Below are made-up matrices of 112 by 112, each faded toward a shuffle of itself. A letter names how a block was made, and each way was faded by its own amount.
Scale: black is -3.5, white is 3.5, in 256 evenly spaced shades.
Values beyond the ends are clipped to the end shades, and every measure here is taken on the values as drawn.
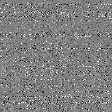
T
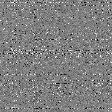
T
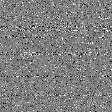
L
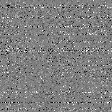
T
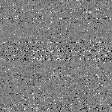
T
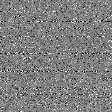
L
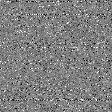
L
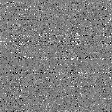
T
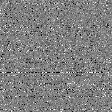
L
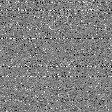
L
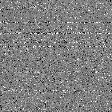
L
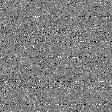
L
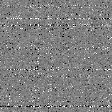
T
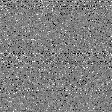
L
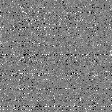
T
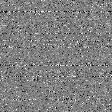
L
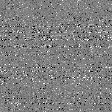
T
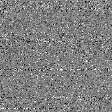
L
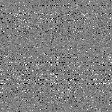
T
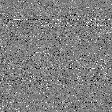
L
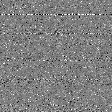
L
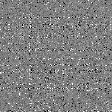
T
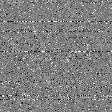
L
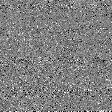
L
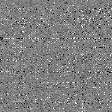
T
